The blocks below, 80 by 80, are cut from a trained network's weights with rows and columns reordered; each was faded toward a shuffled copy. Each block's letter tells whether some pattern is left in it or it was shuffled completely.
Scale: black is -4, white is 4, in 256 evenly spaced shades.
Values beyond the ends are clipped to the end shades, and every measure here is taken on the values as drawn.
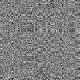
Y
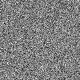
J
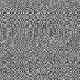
Y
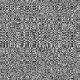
Y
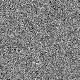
J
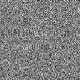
Y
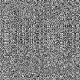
Y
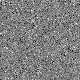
J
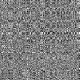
Y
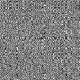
Y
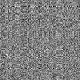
Y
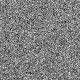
J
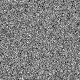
J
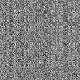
Y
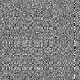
Y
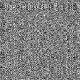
Y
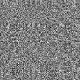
Y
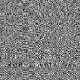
Y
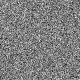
J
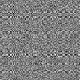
Y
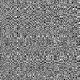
Y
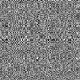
Y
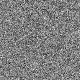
J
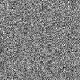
Y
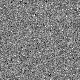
J
